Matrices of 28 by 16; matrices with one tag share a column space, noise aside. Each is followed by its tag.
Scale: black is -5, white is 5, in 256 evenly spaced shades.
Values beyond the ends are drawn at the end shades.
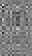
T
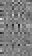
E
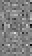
E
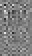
T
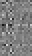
E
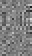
T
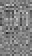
T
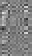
T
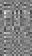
T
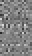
E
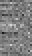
E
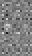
E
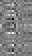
E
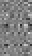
E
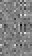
E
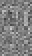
T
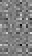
E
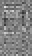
T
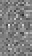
E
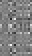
E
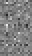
E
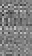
T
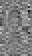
T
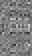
E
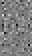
E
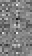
E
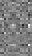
E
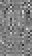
T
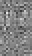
T
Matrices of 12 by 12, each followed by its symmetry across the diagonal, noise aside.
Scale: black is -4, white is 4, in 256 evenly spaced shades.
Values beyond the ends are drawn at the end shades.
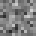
antisymmetric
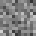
antisymmetric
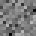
symmetric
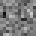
neither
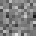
antisymmetric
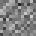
symmetric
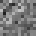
symmetric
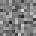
antisymmetric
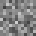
neither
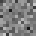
symmetric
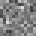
symmetric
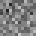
neither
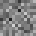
symmetric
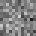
neither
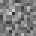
symmetric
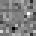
antisymmetric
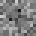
symmetric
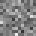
neither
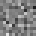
antisymmetric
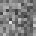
neither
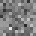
neither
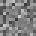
antisymmetric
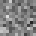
neither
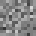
symmetric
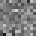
neither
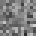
antisymmetric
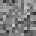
neither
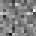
antisymmetric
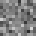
antisymmetric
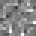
symmetric
